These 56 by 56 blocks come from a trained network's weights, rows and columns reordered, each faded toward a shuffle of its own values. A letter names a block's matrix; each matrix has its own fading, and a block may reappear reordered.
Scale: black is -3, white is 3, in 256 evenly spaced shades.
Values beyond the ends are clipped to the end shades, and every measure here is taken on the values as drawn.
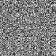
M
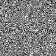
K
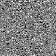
K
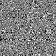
K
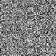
M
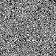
K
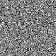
K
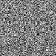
M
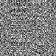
M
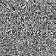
K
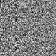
M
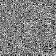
K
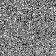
K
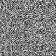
M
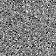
K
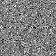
K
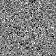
K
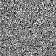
K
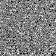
K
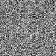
M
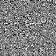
K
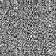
M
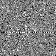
K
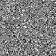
K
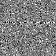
K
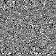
K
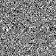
K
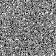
K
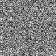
M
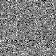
K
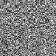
M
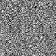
M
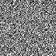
M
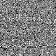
K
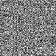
M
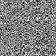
M
